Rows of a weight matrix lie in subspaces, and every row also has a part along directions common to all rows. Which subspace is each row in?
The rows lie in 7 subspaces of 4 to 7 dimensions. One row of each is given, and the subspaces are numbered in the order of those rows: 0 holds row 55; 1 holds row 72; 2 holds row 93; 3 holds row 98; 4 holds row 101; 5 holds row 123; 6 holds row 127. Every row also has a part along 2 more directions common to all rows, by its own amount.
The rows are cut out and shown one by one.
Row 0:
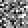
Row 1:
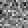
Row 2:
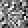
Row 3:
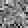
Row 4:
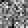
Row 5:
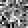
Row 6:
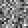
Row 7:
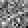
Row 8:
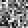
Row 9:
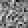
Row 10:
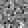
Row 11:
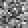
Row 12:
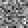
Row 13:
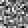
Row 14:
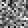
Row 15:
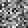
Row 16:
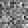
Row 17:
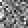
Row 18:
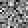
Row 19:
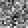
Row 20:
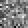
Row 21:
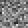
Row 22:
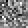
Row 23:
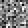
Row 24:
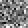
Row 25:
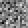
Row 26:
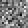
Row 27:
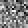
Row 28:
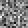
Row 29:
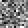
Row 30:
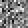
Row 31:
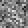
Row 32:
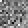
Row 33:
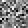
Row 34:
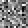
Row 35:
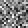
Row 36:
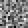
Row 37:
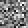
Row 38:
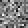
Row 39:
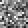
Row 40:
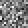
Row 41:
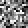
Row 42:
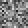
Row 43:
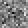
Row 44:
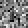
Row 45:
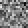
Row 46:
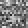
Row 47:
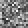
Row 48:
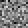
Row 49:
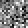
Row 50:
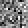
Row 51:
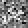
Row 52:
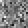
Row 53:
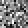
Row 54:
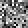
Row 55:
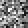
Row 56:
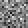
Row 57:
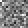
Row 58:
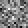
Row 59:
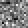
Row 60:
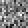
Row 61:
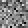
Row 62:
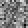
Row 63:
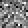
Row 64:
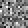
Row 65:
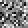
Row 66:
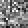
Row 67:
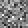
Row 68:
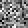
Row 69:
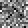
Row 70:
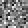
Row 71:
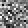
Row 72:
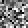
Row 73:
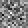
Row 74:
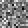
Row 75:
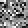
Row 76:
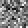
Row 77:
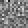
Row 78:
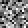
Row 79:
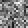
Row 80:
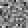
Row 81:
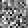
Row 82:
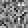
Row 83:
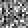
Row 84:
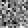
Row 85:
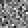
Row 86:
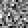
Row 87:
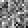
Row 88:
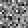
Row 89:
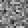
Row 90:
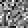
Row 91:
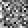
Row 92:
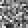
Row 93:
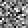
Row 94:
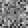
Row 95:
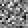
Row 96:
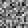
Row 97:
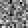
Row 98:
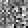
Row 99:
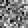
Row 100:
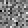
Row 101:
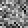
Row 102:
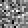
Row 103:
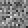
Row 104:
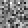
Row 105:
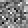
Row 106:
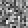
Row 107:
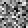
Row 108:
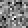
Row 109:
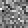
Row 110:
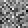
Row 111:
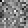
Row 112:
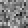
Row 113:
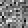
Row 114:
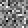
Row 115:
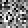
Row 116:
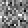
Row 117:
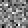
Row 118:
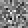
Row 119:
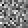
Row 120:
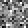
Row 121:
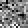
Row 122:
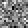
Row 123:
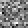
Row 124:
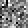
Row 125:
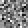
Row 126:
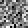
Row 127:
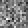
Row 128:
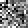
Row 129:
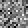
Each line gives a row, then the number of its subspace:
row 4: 3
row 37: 0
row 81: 6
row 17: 4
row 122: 1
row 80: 0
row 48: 5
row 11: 0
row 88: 6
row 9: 1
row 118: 6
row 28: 6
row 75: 0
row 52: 4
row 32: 6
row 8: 6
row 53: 4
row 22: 3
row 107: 2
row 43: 0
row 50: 6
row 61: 1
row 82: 6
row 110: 2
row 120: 1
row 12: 1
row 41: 3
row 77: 5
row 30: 4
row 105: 6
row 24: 5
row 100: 3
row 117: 0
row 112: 0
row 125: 5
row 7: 3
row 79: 3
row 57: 4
